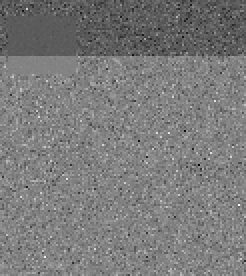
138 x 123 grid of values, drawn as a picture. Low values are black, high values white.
Stripes: none. Odd patch: calmer, in the top left. Calmest part: top left. Seam: horizontal, 20% of the way down, the bottom part higher.
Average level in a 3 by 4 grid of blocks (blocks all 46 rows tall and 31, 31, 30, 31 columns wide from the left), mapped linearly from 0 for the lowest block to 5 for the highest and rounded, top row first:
0000 / 5555 / 5555
